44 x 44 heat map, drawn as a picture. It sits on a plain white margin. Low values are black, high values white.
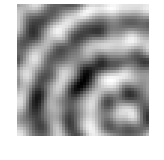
The centre is the ninth with the lowest average. The top right is the ninth with the highest average. Rings spread out from the bottom right. The halves do not mirror each other.
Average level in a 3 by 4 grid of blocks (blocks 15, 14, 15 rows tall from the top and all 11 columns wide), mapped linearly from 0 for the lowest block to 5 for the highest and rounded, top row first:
1 3 4 5 | 3 1 1 2 | 0 1 4 1
